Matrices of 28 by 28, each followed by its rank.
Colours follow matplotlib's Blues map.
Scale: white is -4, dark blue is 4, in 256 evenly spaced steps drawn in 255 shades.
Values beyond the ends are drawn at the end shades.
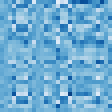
three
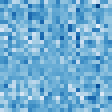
five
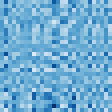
three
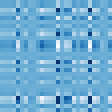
one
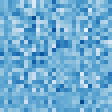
five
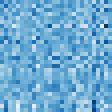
five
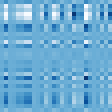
one
